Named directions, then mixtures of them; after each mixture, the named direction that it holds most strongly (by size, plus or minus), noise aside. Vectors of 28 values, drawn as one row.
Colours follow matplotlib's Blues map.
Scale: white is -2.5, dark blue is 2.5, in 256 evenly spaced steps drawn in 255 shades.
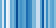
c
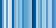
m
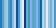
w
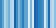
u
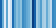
m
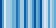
w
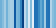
u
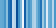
w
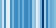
c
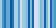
u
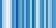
c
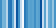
w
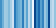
u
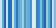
m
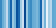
w
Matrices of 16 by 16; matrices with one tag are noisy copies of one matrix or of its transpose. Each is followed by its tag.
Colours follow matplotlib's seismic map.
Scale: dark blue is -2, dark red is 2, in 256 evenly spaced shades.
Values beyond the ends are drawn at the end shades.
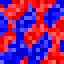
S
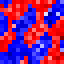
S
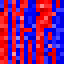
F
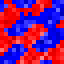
S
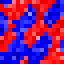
S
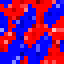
S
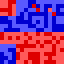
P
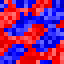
S
